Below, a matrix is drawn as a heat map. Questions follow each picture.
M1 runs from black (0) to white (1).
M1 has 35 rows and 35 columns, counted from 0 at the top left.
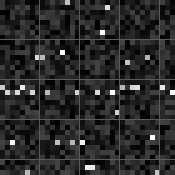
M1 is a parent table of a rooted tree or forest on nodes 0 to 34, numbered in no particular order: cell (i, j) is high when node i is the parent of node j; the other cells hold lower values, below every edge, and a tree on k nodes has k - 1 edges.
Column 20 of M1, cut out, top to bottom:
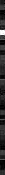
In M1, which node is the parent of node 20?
6
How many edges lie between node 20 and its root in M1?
3
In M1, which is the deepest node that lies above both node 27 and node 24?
17
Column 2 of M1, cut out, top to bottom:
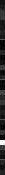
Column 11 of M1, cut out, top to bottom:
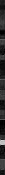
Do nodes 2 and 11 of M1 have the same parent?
yes
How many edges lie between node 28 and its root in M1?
0
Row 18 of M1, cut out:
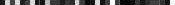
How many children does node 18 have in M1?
8
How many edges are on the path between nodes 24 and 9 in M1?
4
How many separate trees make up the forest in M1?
3
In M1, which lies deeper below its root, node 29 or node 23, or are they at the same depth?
node 23
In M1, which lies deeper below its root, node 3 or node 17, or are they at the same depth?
node 3
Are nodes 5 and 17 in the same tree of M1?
yes
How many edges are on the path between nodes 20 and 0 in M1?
5
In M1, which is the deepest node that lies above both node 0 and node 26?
17
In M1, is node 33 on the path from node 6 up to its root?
yes
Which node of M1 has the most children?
18
